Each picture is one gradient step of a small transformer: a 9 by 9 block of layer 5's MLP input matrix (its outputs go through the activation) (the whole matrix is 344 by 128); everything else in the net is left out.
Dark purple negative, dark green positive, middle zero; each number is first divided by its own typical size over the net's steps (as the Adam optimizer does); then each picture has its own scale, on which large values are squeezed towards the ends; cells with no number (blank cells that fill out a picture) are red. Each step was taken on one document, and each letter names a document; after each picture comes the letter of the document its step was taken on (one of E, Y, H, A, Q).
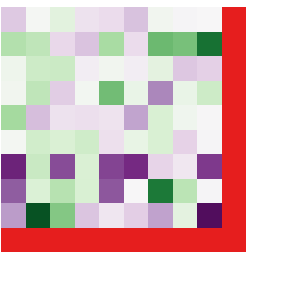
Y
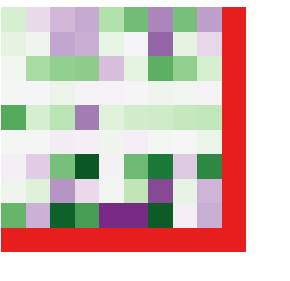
Y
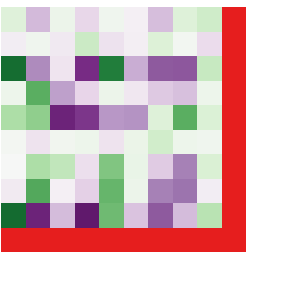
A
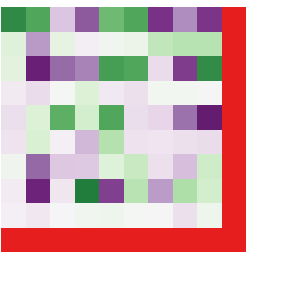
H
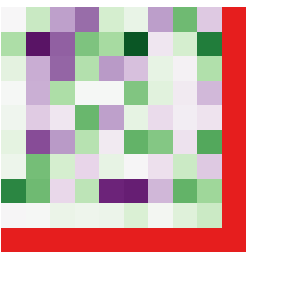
H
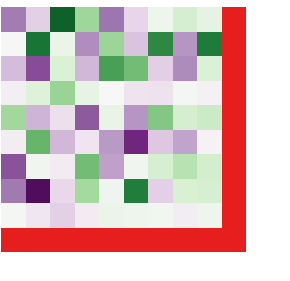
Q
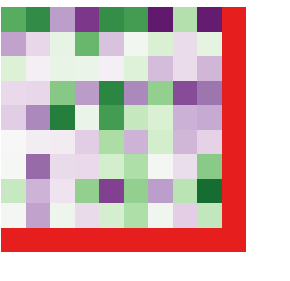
H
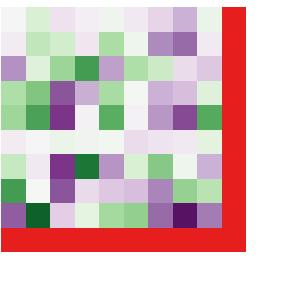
A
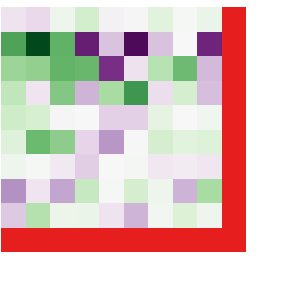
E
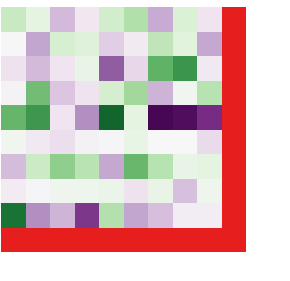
A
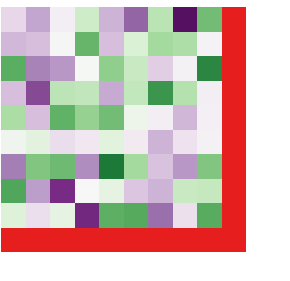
A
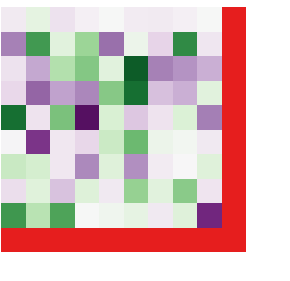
E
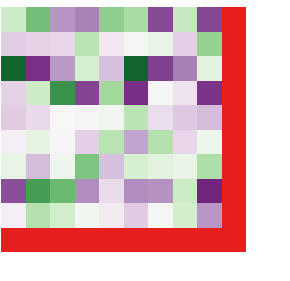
H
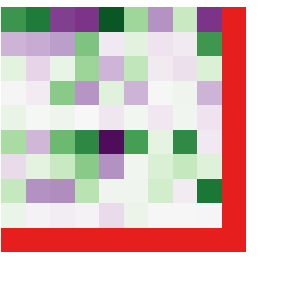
H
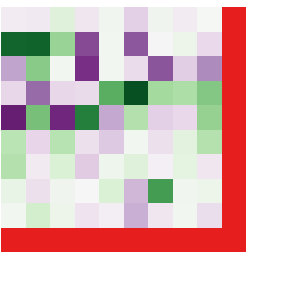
E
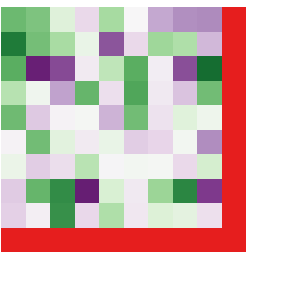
H
